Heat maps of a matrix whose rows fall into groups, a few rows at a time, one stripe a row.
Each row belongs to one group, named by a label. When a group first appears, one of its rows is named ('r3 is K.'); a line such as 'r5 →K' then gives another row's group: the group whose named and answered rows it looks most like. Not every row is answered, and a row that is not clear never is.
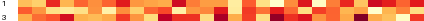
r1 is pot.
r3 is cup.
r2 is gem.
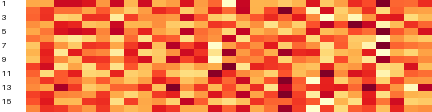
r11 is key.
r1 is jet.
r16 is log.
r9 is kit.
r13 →cup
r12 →log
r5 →jet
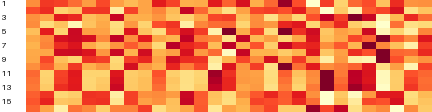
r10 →cup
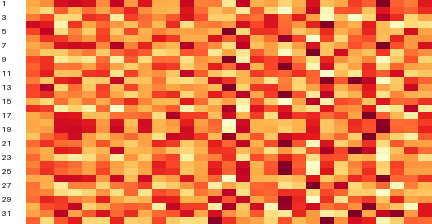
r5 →gem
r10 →log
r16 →gem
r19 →jet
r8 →pot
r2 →pot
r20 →cup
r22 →key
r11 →kit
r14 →log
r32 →key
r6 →log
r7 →jet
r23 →gem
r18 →jet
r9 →gem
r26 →jet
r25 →log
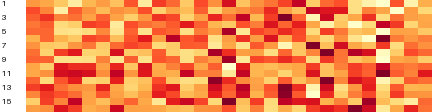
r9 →gem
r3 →log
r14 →log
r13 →log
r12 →key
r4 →kit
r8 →key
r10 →jet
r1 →gem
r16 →key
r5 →gem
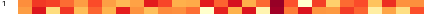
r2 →cup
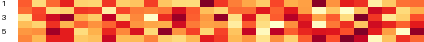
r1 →key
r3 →cup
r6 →key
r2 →kit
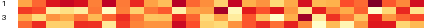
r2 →gem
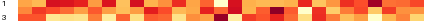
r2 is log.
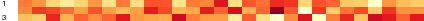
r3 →pot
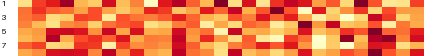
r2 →log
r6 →pot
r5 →jet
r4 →pot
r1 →cup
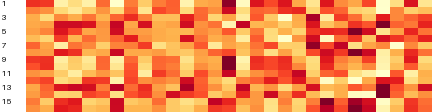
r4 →jet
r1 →gem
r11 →gem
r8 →key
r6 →pot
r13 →jet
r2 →gem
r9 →gem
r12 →kit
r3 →pot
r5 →key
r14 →kit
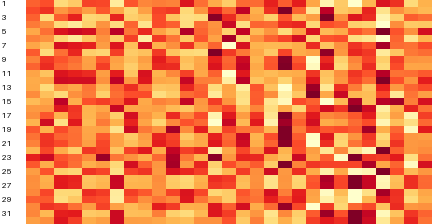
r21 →log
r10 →log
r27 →key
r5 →jet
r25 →kit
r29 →kit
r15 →pot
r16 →key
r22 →kit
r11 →jet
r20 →log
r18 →cup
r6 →gem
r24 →cup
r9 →log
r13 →pot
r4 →gem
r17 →cup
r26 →key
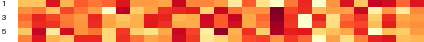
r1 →pot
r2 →cup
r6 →kit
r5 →cup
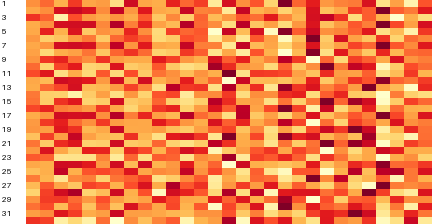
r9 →log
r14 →gem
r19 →key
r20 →cup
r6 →pot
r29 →log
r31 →key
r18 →log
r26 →pot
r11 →gem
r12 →jet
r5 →cup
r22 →kit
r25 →pot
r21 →key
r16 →log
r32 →gem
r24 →jet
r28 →cup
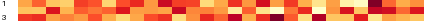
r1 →kit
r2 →pot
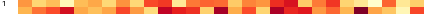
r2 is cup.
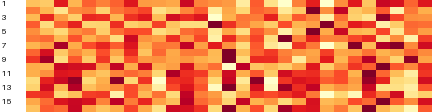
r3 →kit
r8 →gem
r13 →cup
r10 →jet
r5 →pot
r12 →cup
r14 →kit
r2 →pot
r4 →key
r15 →jet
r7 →pot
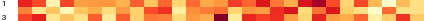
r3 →gem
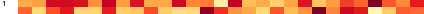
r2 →key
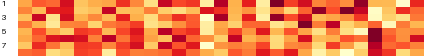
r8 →kit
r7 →kit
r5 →kit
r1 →cup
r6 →jet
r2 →key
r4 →pot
